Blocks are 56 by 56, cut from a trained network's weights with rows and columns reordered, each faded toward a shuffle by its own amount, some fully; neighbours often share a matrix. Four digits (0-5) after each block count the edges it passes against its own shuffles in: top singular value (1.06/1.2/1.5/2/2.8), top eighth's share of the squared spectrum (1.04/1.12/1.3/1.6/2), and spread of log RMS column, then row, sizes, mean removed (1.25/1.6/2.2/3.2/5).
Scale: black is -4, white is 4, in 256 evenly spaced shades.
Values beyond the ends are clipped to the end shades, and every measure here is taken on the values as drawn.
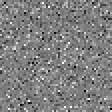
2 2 0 1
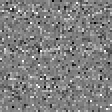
2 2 0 2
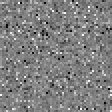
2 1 0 1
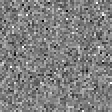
0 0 0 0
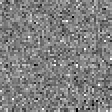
3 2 1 1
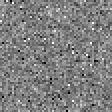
0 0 0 0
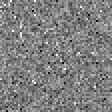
0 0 0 0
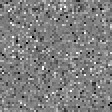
1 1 0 0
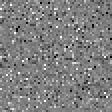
0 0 0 0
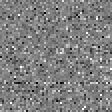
3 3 0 2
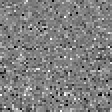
3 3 0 2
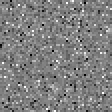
0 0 0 0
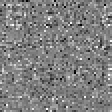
3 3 0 2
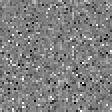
1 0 0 0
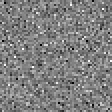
0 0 0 0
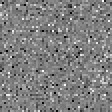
2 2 0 1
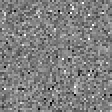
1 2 0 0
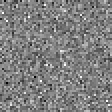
0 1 0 0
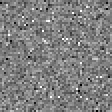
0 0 0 0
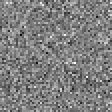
2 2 0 1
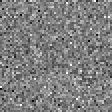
3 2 0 1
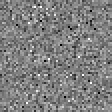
2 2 1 0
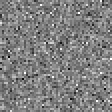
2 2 0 0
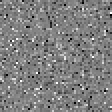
2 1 0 0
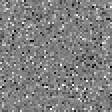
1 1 0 0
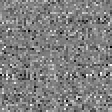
3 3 0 3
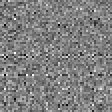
4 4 2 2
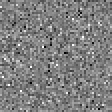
1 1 0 0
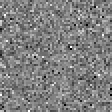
1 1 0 0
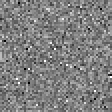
1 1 0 0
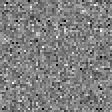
2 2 1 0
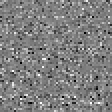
3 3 0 2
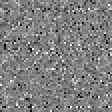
3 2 0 2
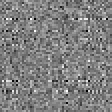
4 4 2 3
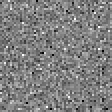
2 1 0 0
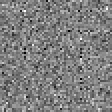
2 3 2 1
